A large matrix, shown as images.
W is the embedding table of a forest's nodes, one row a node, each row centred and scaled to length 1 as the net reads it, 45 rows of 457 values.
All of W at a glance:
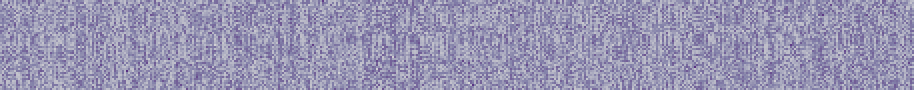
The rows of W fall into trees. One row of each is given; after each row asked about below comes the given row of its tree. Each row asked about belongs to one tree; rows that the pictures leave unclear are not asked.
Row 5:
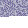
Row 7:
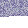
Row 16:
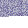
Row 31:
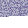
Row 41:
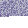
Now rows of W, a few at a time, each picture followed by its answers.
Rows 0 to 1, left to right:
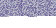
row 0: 16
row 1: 16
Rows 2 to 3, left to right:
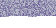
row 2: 31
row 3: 41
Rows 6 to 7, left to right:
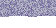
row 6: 41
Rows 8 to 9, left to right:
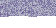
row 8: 41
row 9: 7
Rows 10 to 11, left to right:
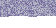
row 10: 41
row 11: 7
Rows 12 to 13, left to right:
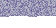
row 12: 7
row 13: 5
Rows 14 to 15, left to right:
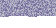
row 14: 31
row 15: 5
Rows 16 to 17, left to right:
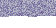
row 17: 41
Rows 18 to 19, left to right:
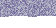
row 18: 41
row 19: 41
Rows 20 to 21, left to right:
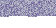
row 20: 41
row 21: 41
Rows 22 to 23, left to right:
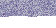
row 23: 7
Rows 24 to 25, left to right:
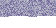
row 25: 7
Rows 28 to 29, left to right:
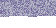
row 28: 7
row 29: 7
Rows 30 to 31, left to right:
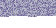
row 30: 5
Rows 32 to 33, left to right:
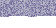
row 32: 41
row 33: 16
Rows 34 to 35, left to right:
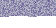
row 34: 7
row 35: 16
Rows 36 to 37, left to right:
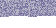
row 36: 31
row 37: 7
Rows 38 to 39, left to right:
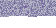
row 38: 31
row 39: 7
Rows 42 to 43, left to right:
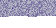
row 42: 16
